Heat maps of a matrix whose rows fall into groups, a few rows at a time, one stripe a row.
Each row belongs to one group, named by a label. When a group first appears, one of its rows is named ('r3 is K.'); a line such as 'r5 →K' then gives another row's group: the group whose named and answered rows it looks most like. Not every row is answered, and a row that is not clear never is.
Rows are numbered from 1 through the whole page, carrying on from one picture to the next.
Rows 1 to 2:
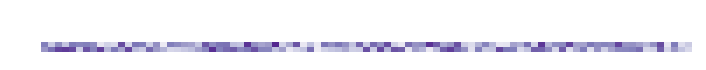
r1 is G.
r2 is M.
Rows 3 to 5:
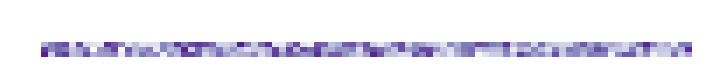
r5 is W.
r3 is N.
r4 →W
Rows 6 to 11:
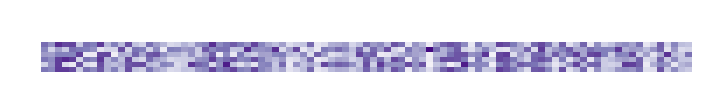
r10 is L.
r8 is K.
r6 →M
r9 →M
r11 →M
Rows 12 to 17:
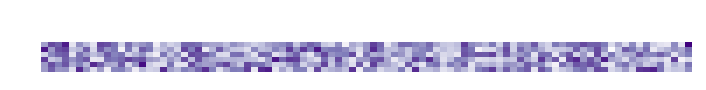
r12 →W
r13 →W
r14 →N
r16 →G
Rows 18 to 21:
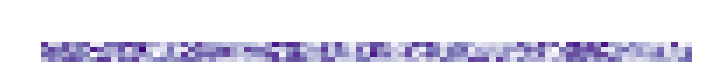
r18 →W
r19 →G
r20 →G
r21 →K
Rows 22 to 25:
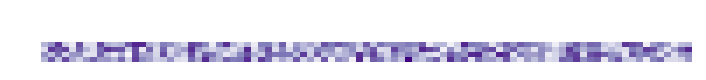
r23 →N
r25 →G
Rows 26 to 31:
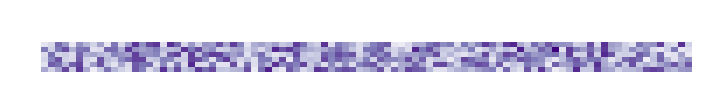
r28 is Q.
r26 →Q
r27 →W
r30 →K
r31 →N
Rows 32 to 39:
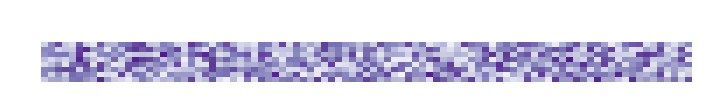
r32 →L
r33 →Q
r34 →N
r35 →Q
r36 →K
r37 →M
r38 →G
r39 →K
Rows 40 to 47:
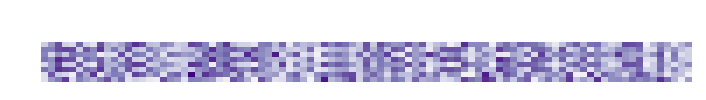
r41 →M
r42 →G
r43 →M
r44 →L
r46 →Q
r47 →N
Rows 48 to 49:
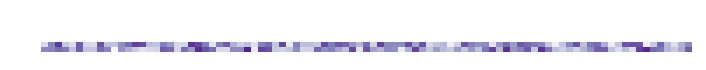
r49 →N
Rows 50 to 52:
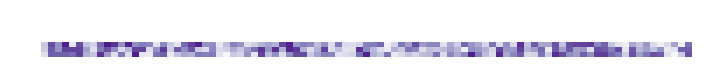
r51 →K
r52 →K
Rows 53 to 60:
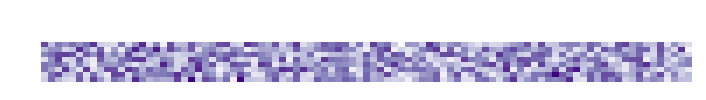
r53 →G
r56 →L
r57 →N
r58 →W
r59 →Q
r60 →Q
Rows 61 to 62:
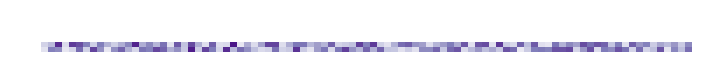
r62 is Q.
